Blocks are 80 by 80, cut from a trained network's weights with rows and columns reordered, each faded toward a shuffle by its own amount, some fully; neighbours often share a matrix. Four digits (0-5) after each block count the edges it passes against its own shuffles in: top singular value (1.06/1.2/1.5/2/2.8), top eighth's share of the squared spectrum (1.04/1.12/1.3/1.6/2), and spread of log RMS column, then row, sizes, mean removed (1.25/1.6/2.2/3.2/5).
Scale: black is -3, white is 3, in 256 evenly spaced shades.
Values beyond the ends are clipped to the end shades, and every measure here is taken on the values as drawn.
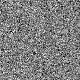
1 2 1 0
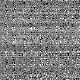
3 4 4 2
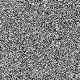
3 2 0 0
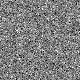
0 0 0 0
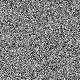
0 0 0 0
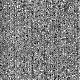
3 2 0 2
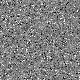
0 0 0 0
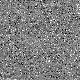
0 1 0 0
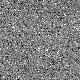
0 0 0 0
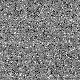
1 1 0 0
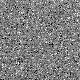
1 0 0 0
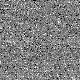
1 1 1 0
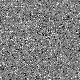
0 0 0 0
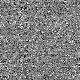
1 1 1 0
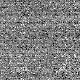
3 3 2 1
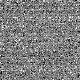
2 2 2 1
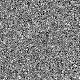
2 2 1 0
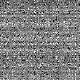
3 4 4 2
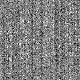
3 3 0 2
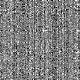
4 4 1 3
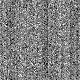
3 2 0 2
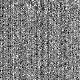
3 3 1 2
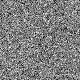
1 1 0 0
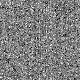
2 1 0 0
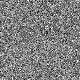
2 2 0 0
